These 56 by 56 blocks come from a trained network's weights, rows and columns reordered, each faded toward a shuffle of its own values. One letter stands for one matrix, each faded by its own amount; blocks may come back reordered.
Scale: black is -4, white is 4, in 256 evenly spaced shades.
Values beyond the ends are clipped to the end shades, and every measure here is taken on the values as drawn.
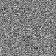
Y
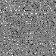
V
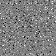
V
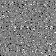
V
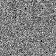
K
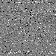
V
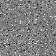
V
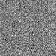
Y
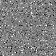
V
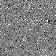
V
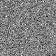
K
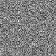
Y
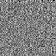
Y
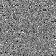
K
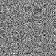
Y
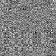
Y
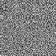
Y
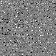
V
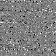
V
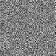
Y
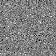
K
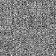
Y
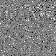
V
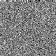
K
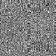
Y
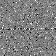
V
